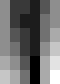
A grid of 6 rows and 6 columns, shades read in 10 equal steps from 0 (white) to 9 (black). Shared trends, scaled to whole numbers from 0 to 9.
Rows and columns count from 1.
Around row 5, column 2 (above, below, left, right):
5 3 3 6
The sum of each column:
21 32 40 50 26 14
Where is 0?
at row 6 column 6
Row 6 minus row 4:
-2 -2 -2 1 -1 -2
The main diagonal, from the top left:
4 7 7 8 3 0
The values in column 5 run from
3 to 6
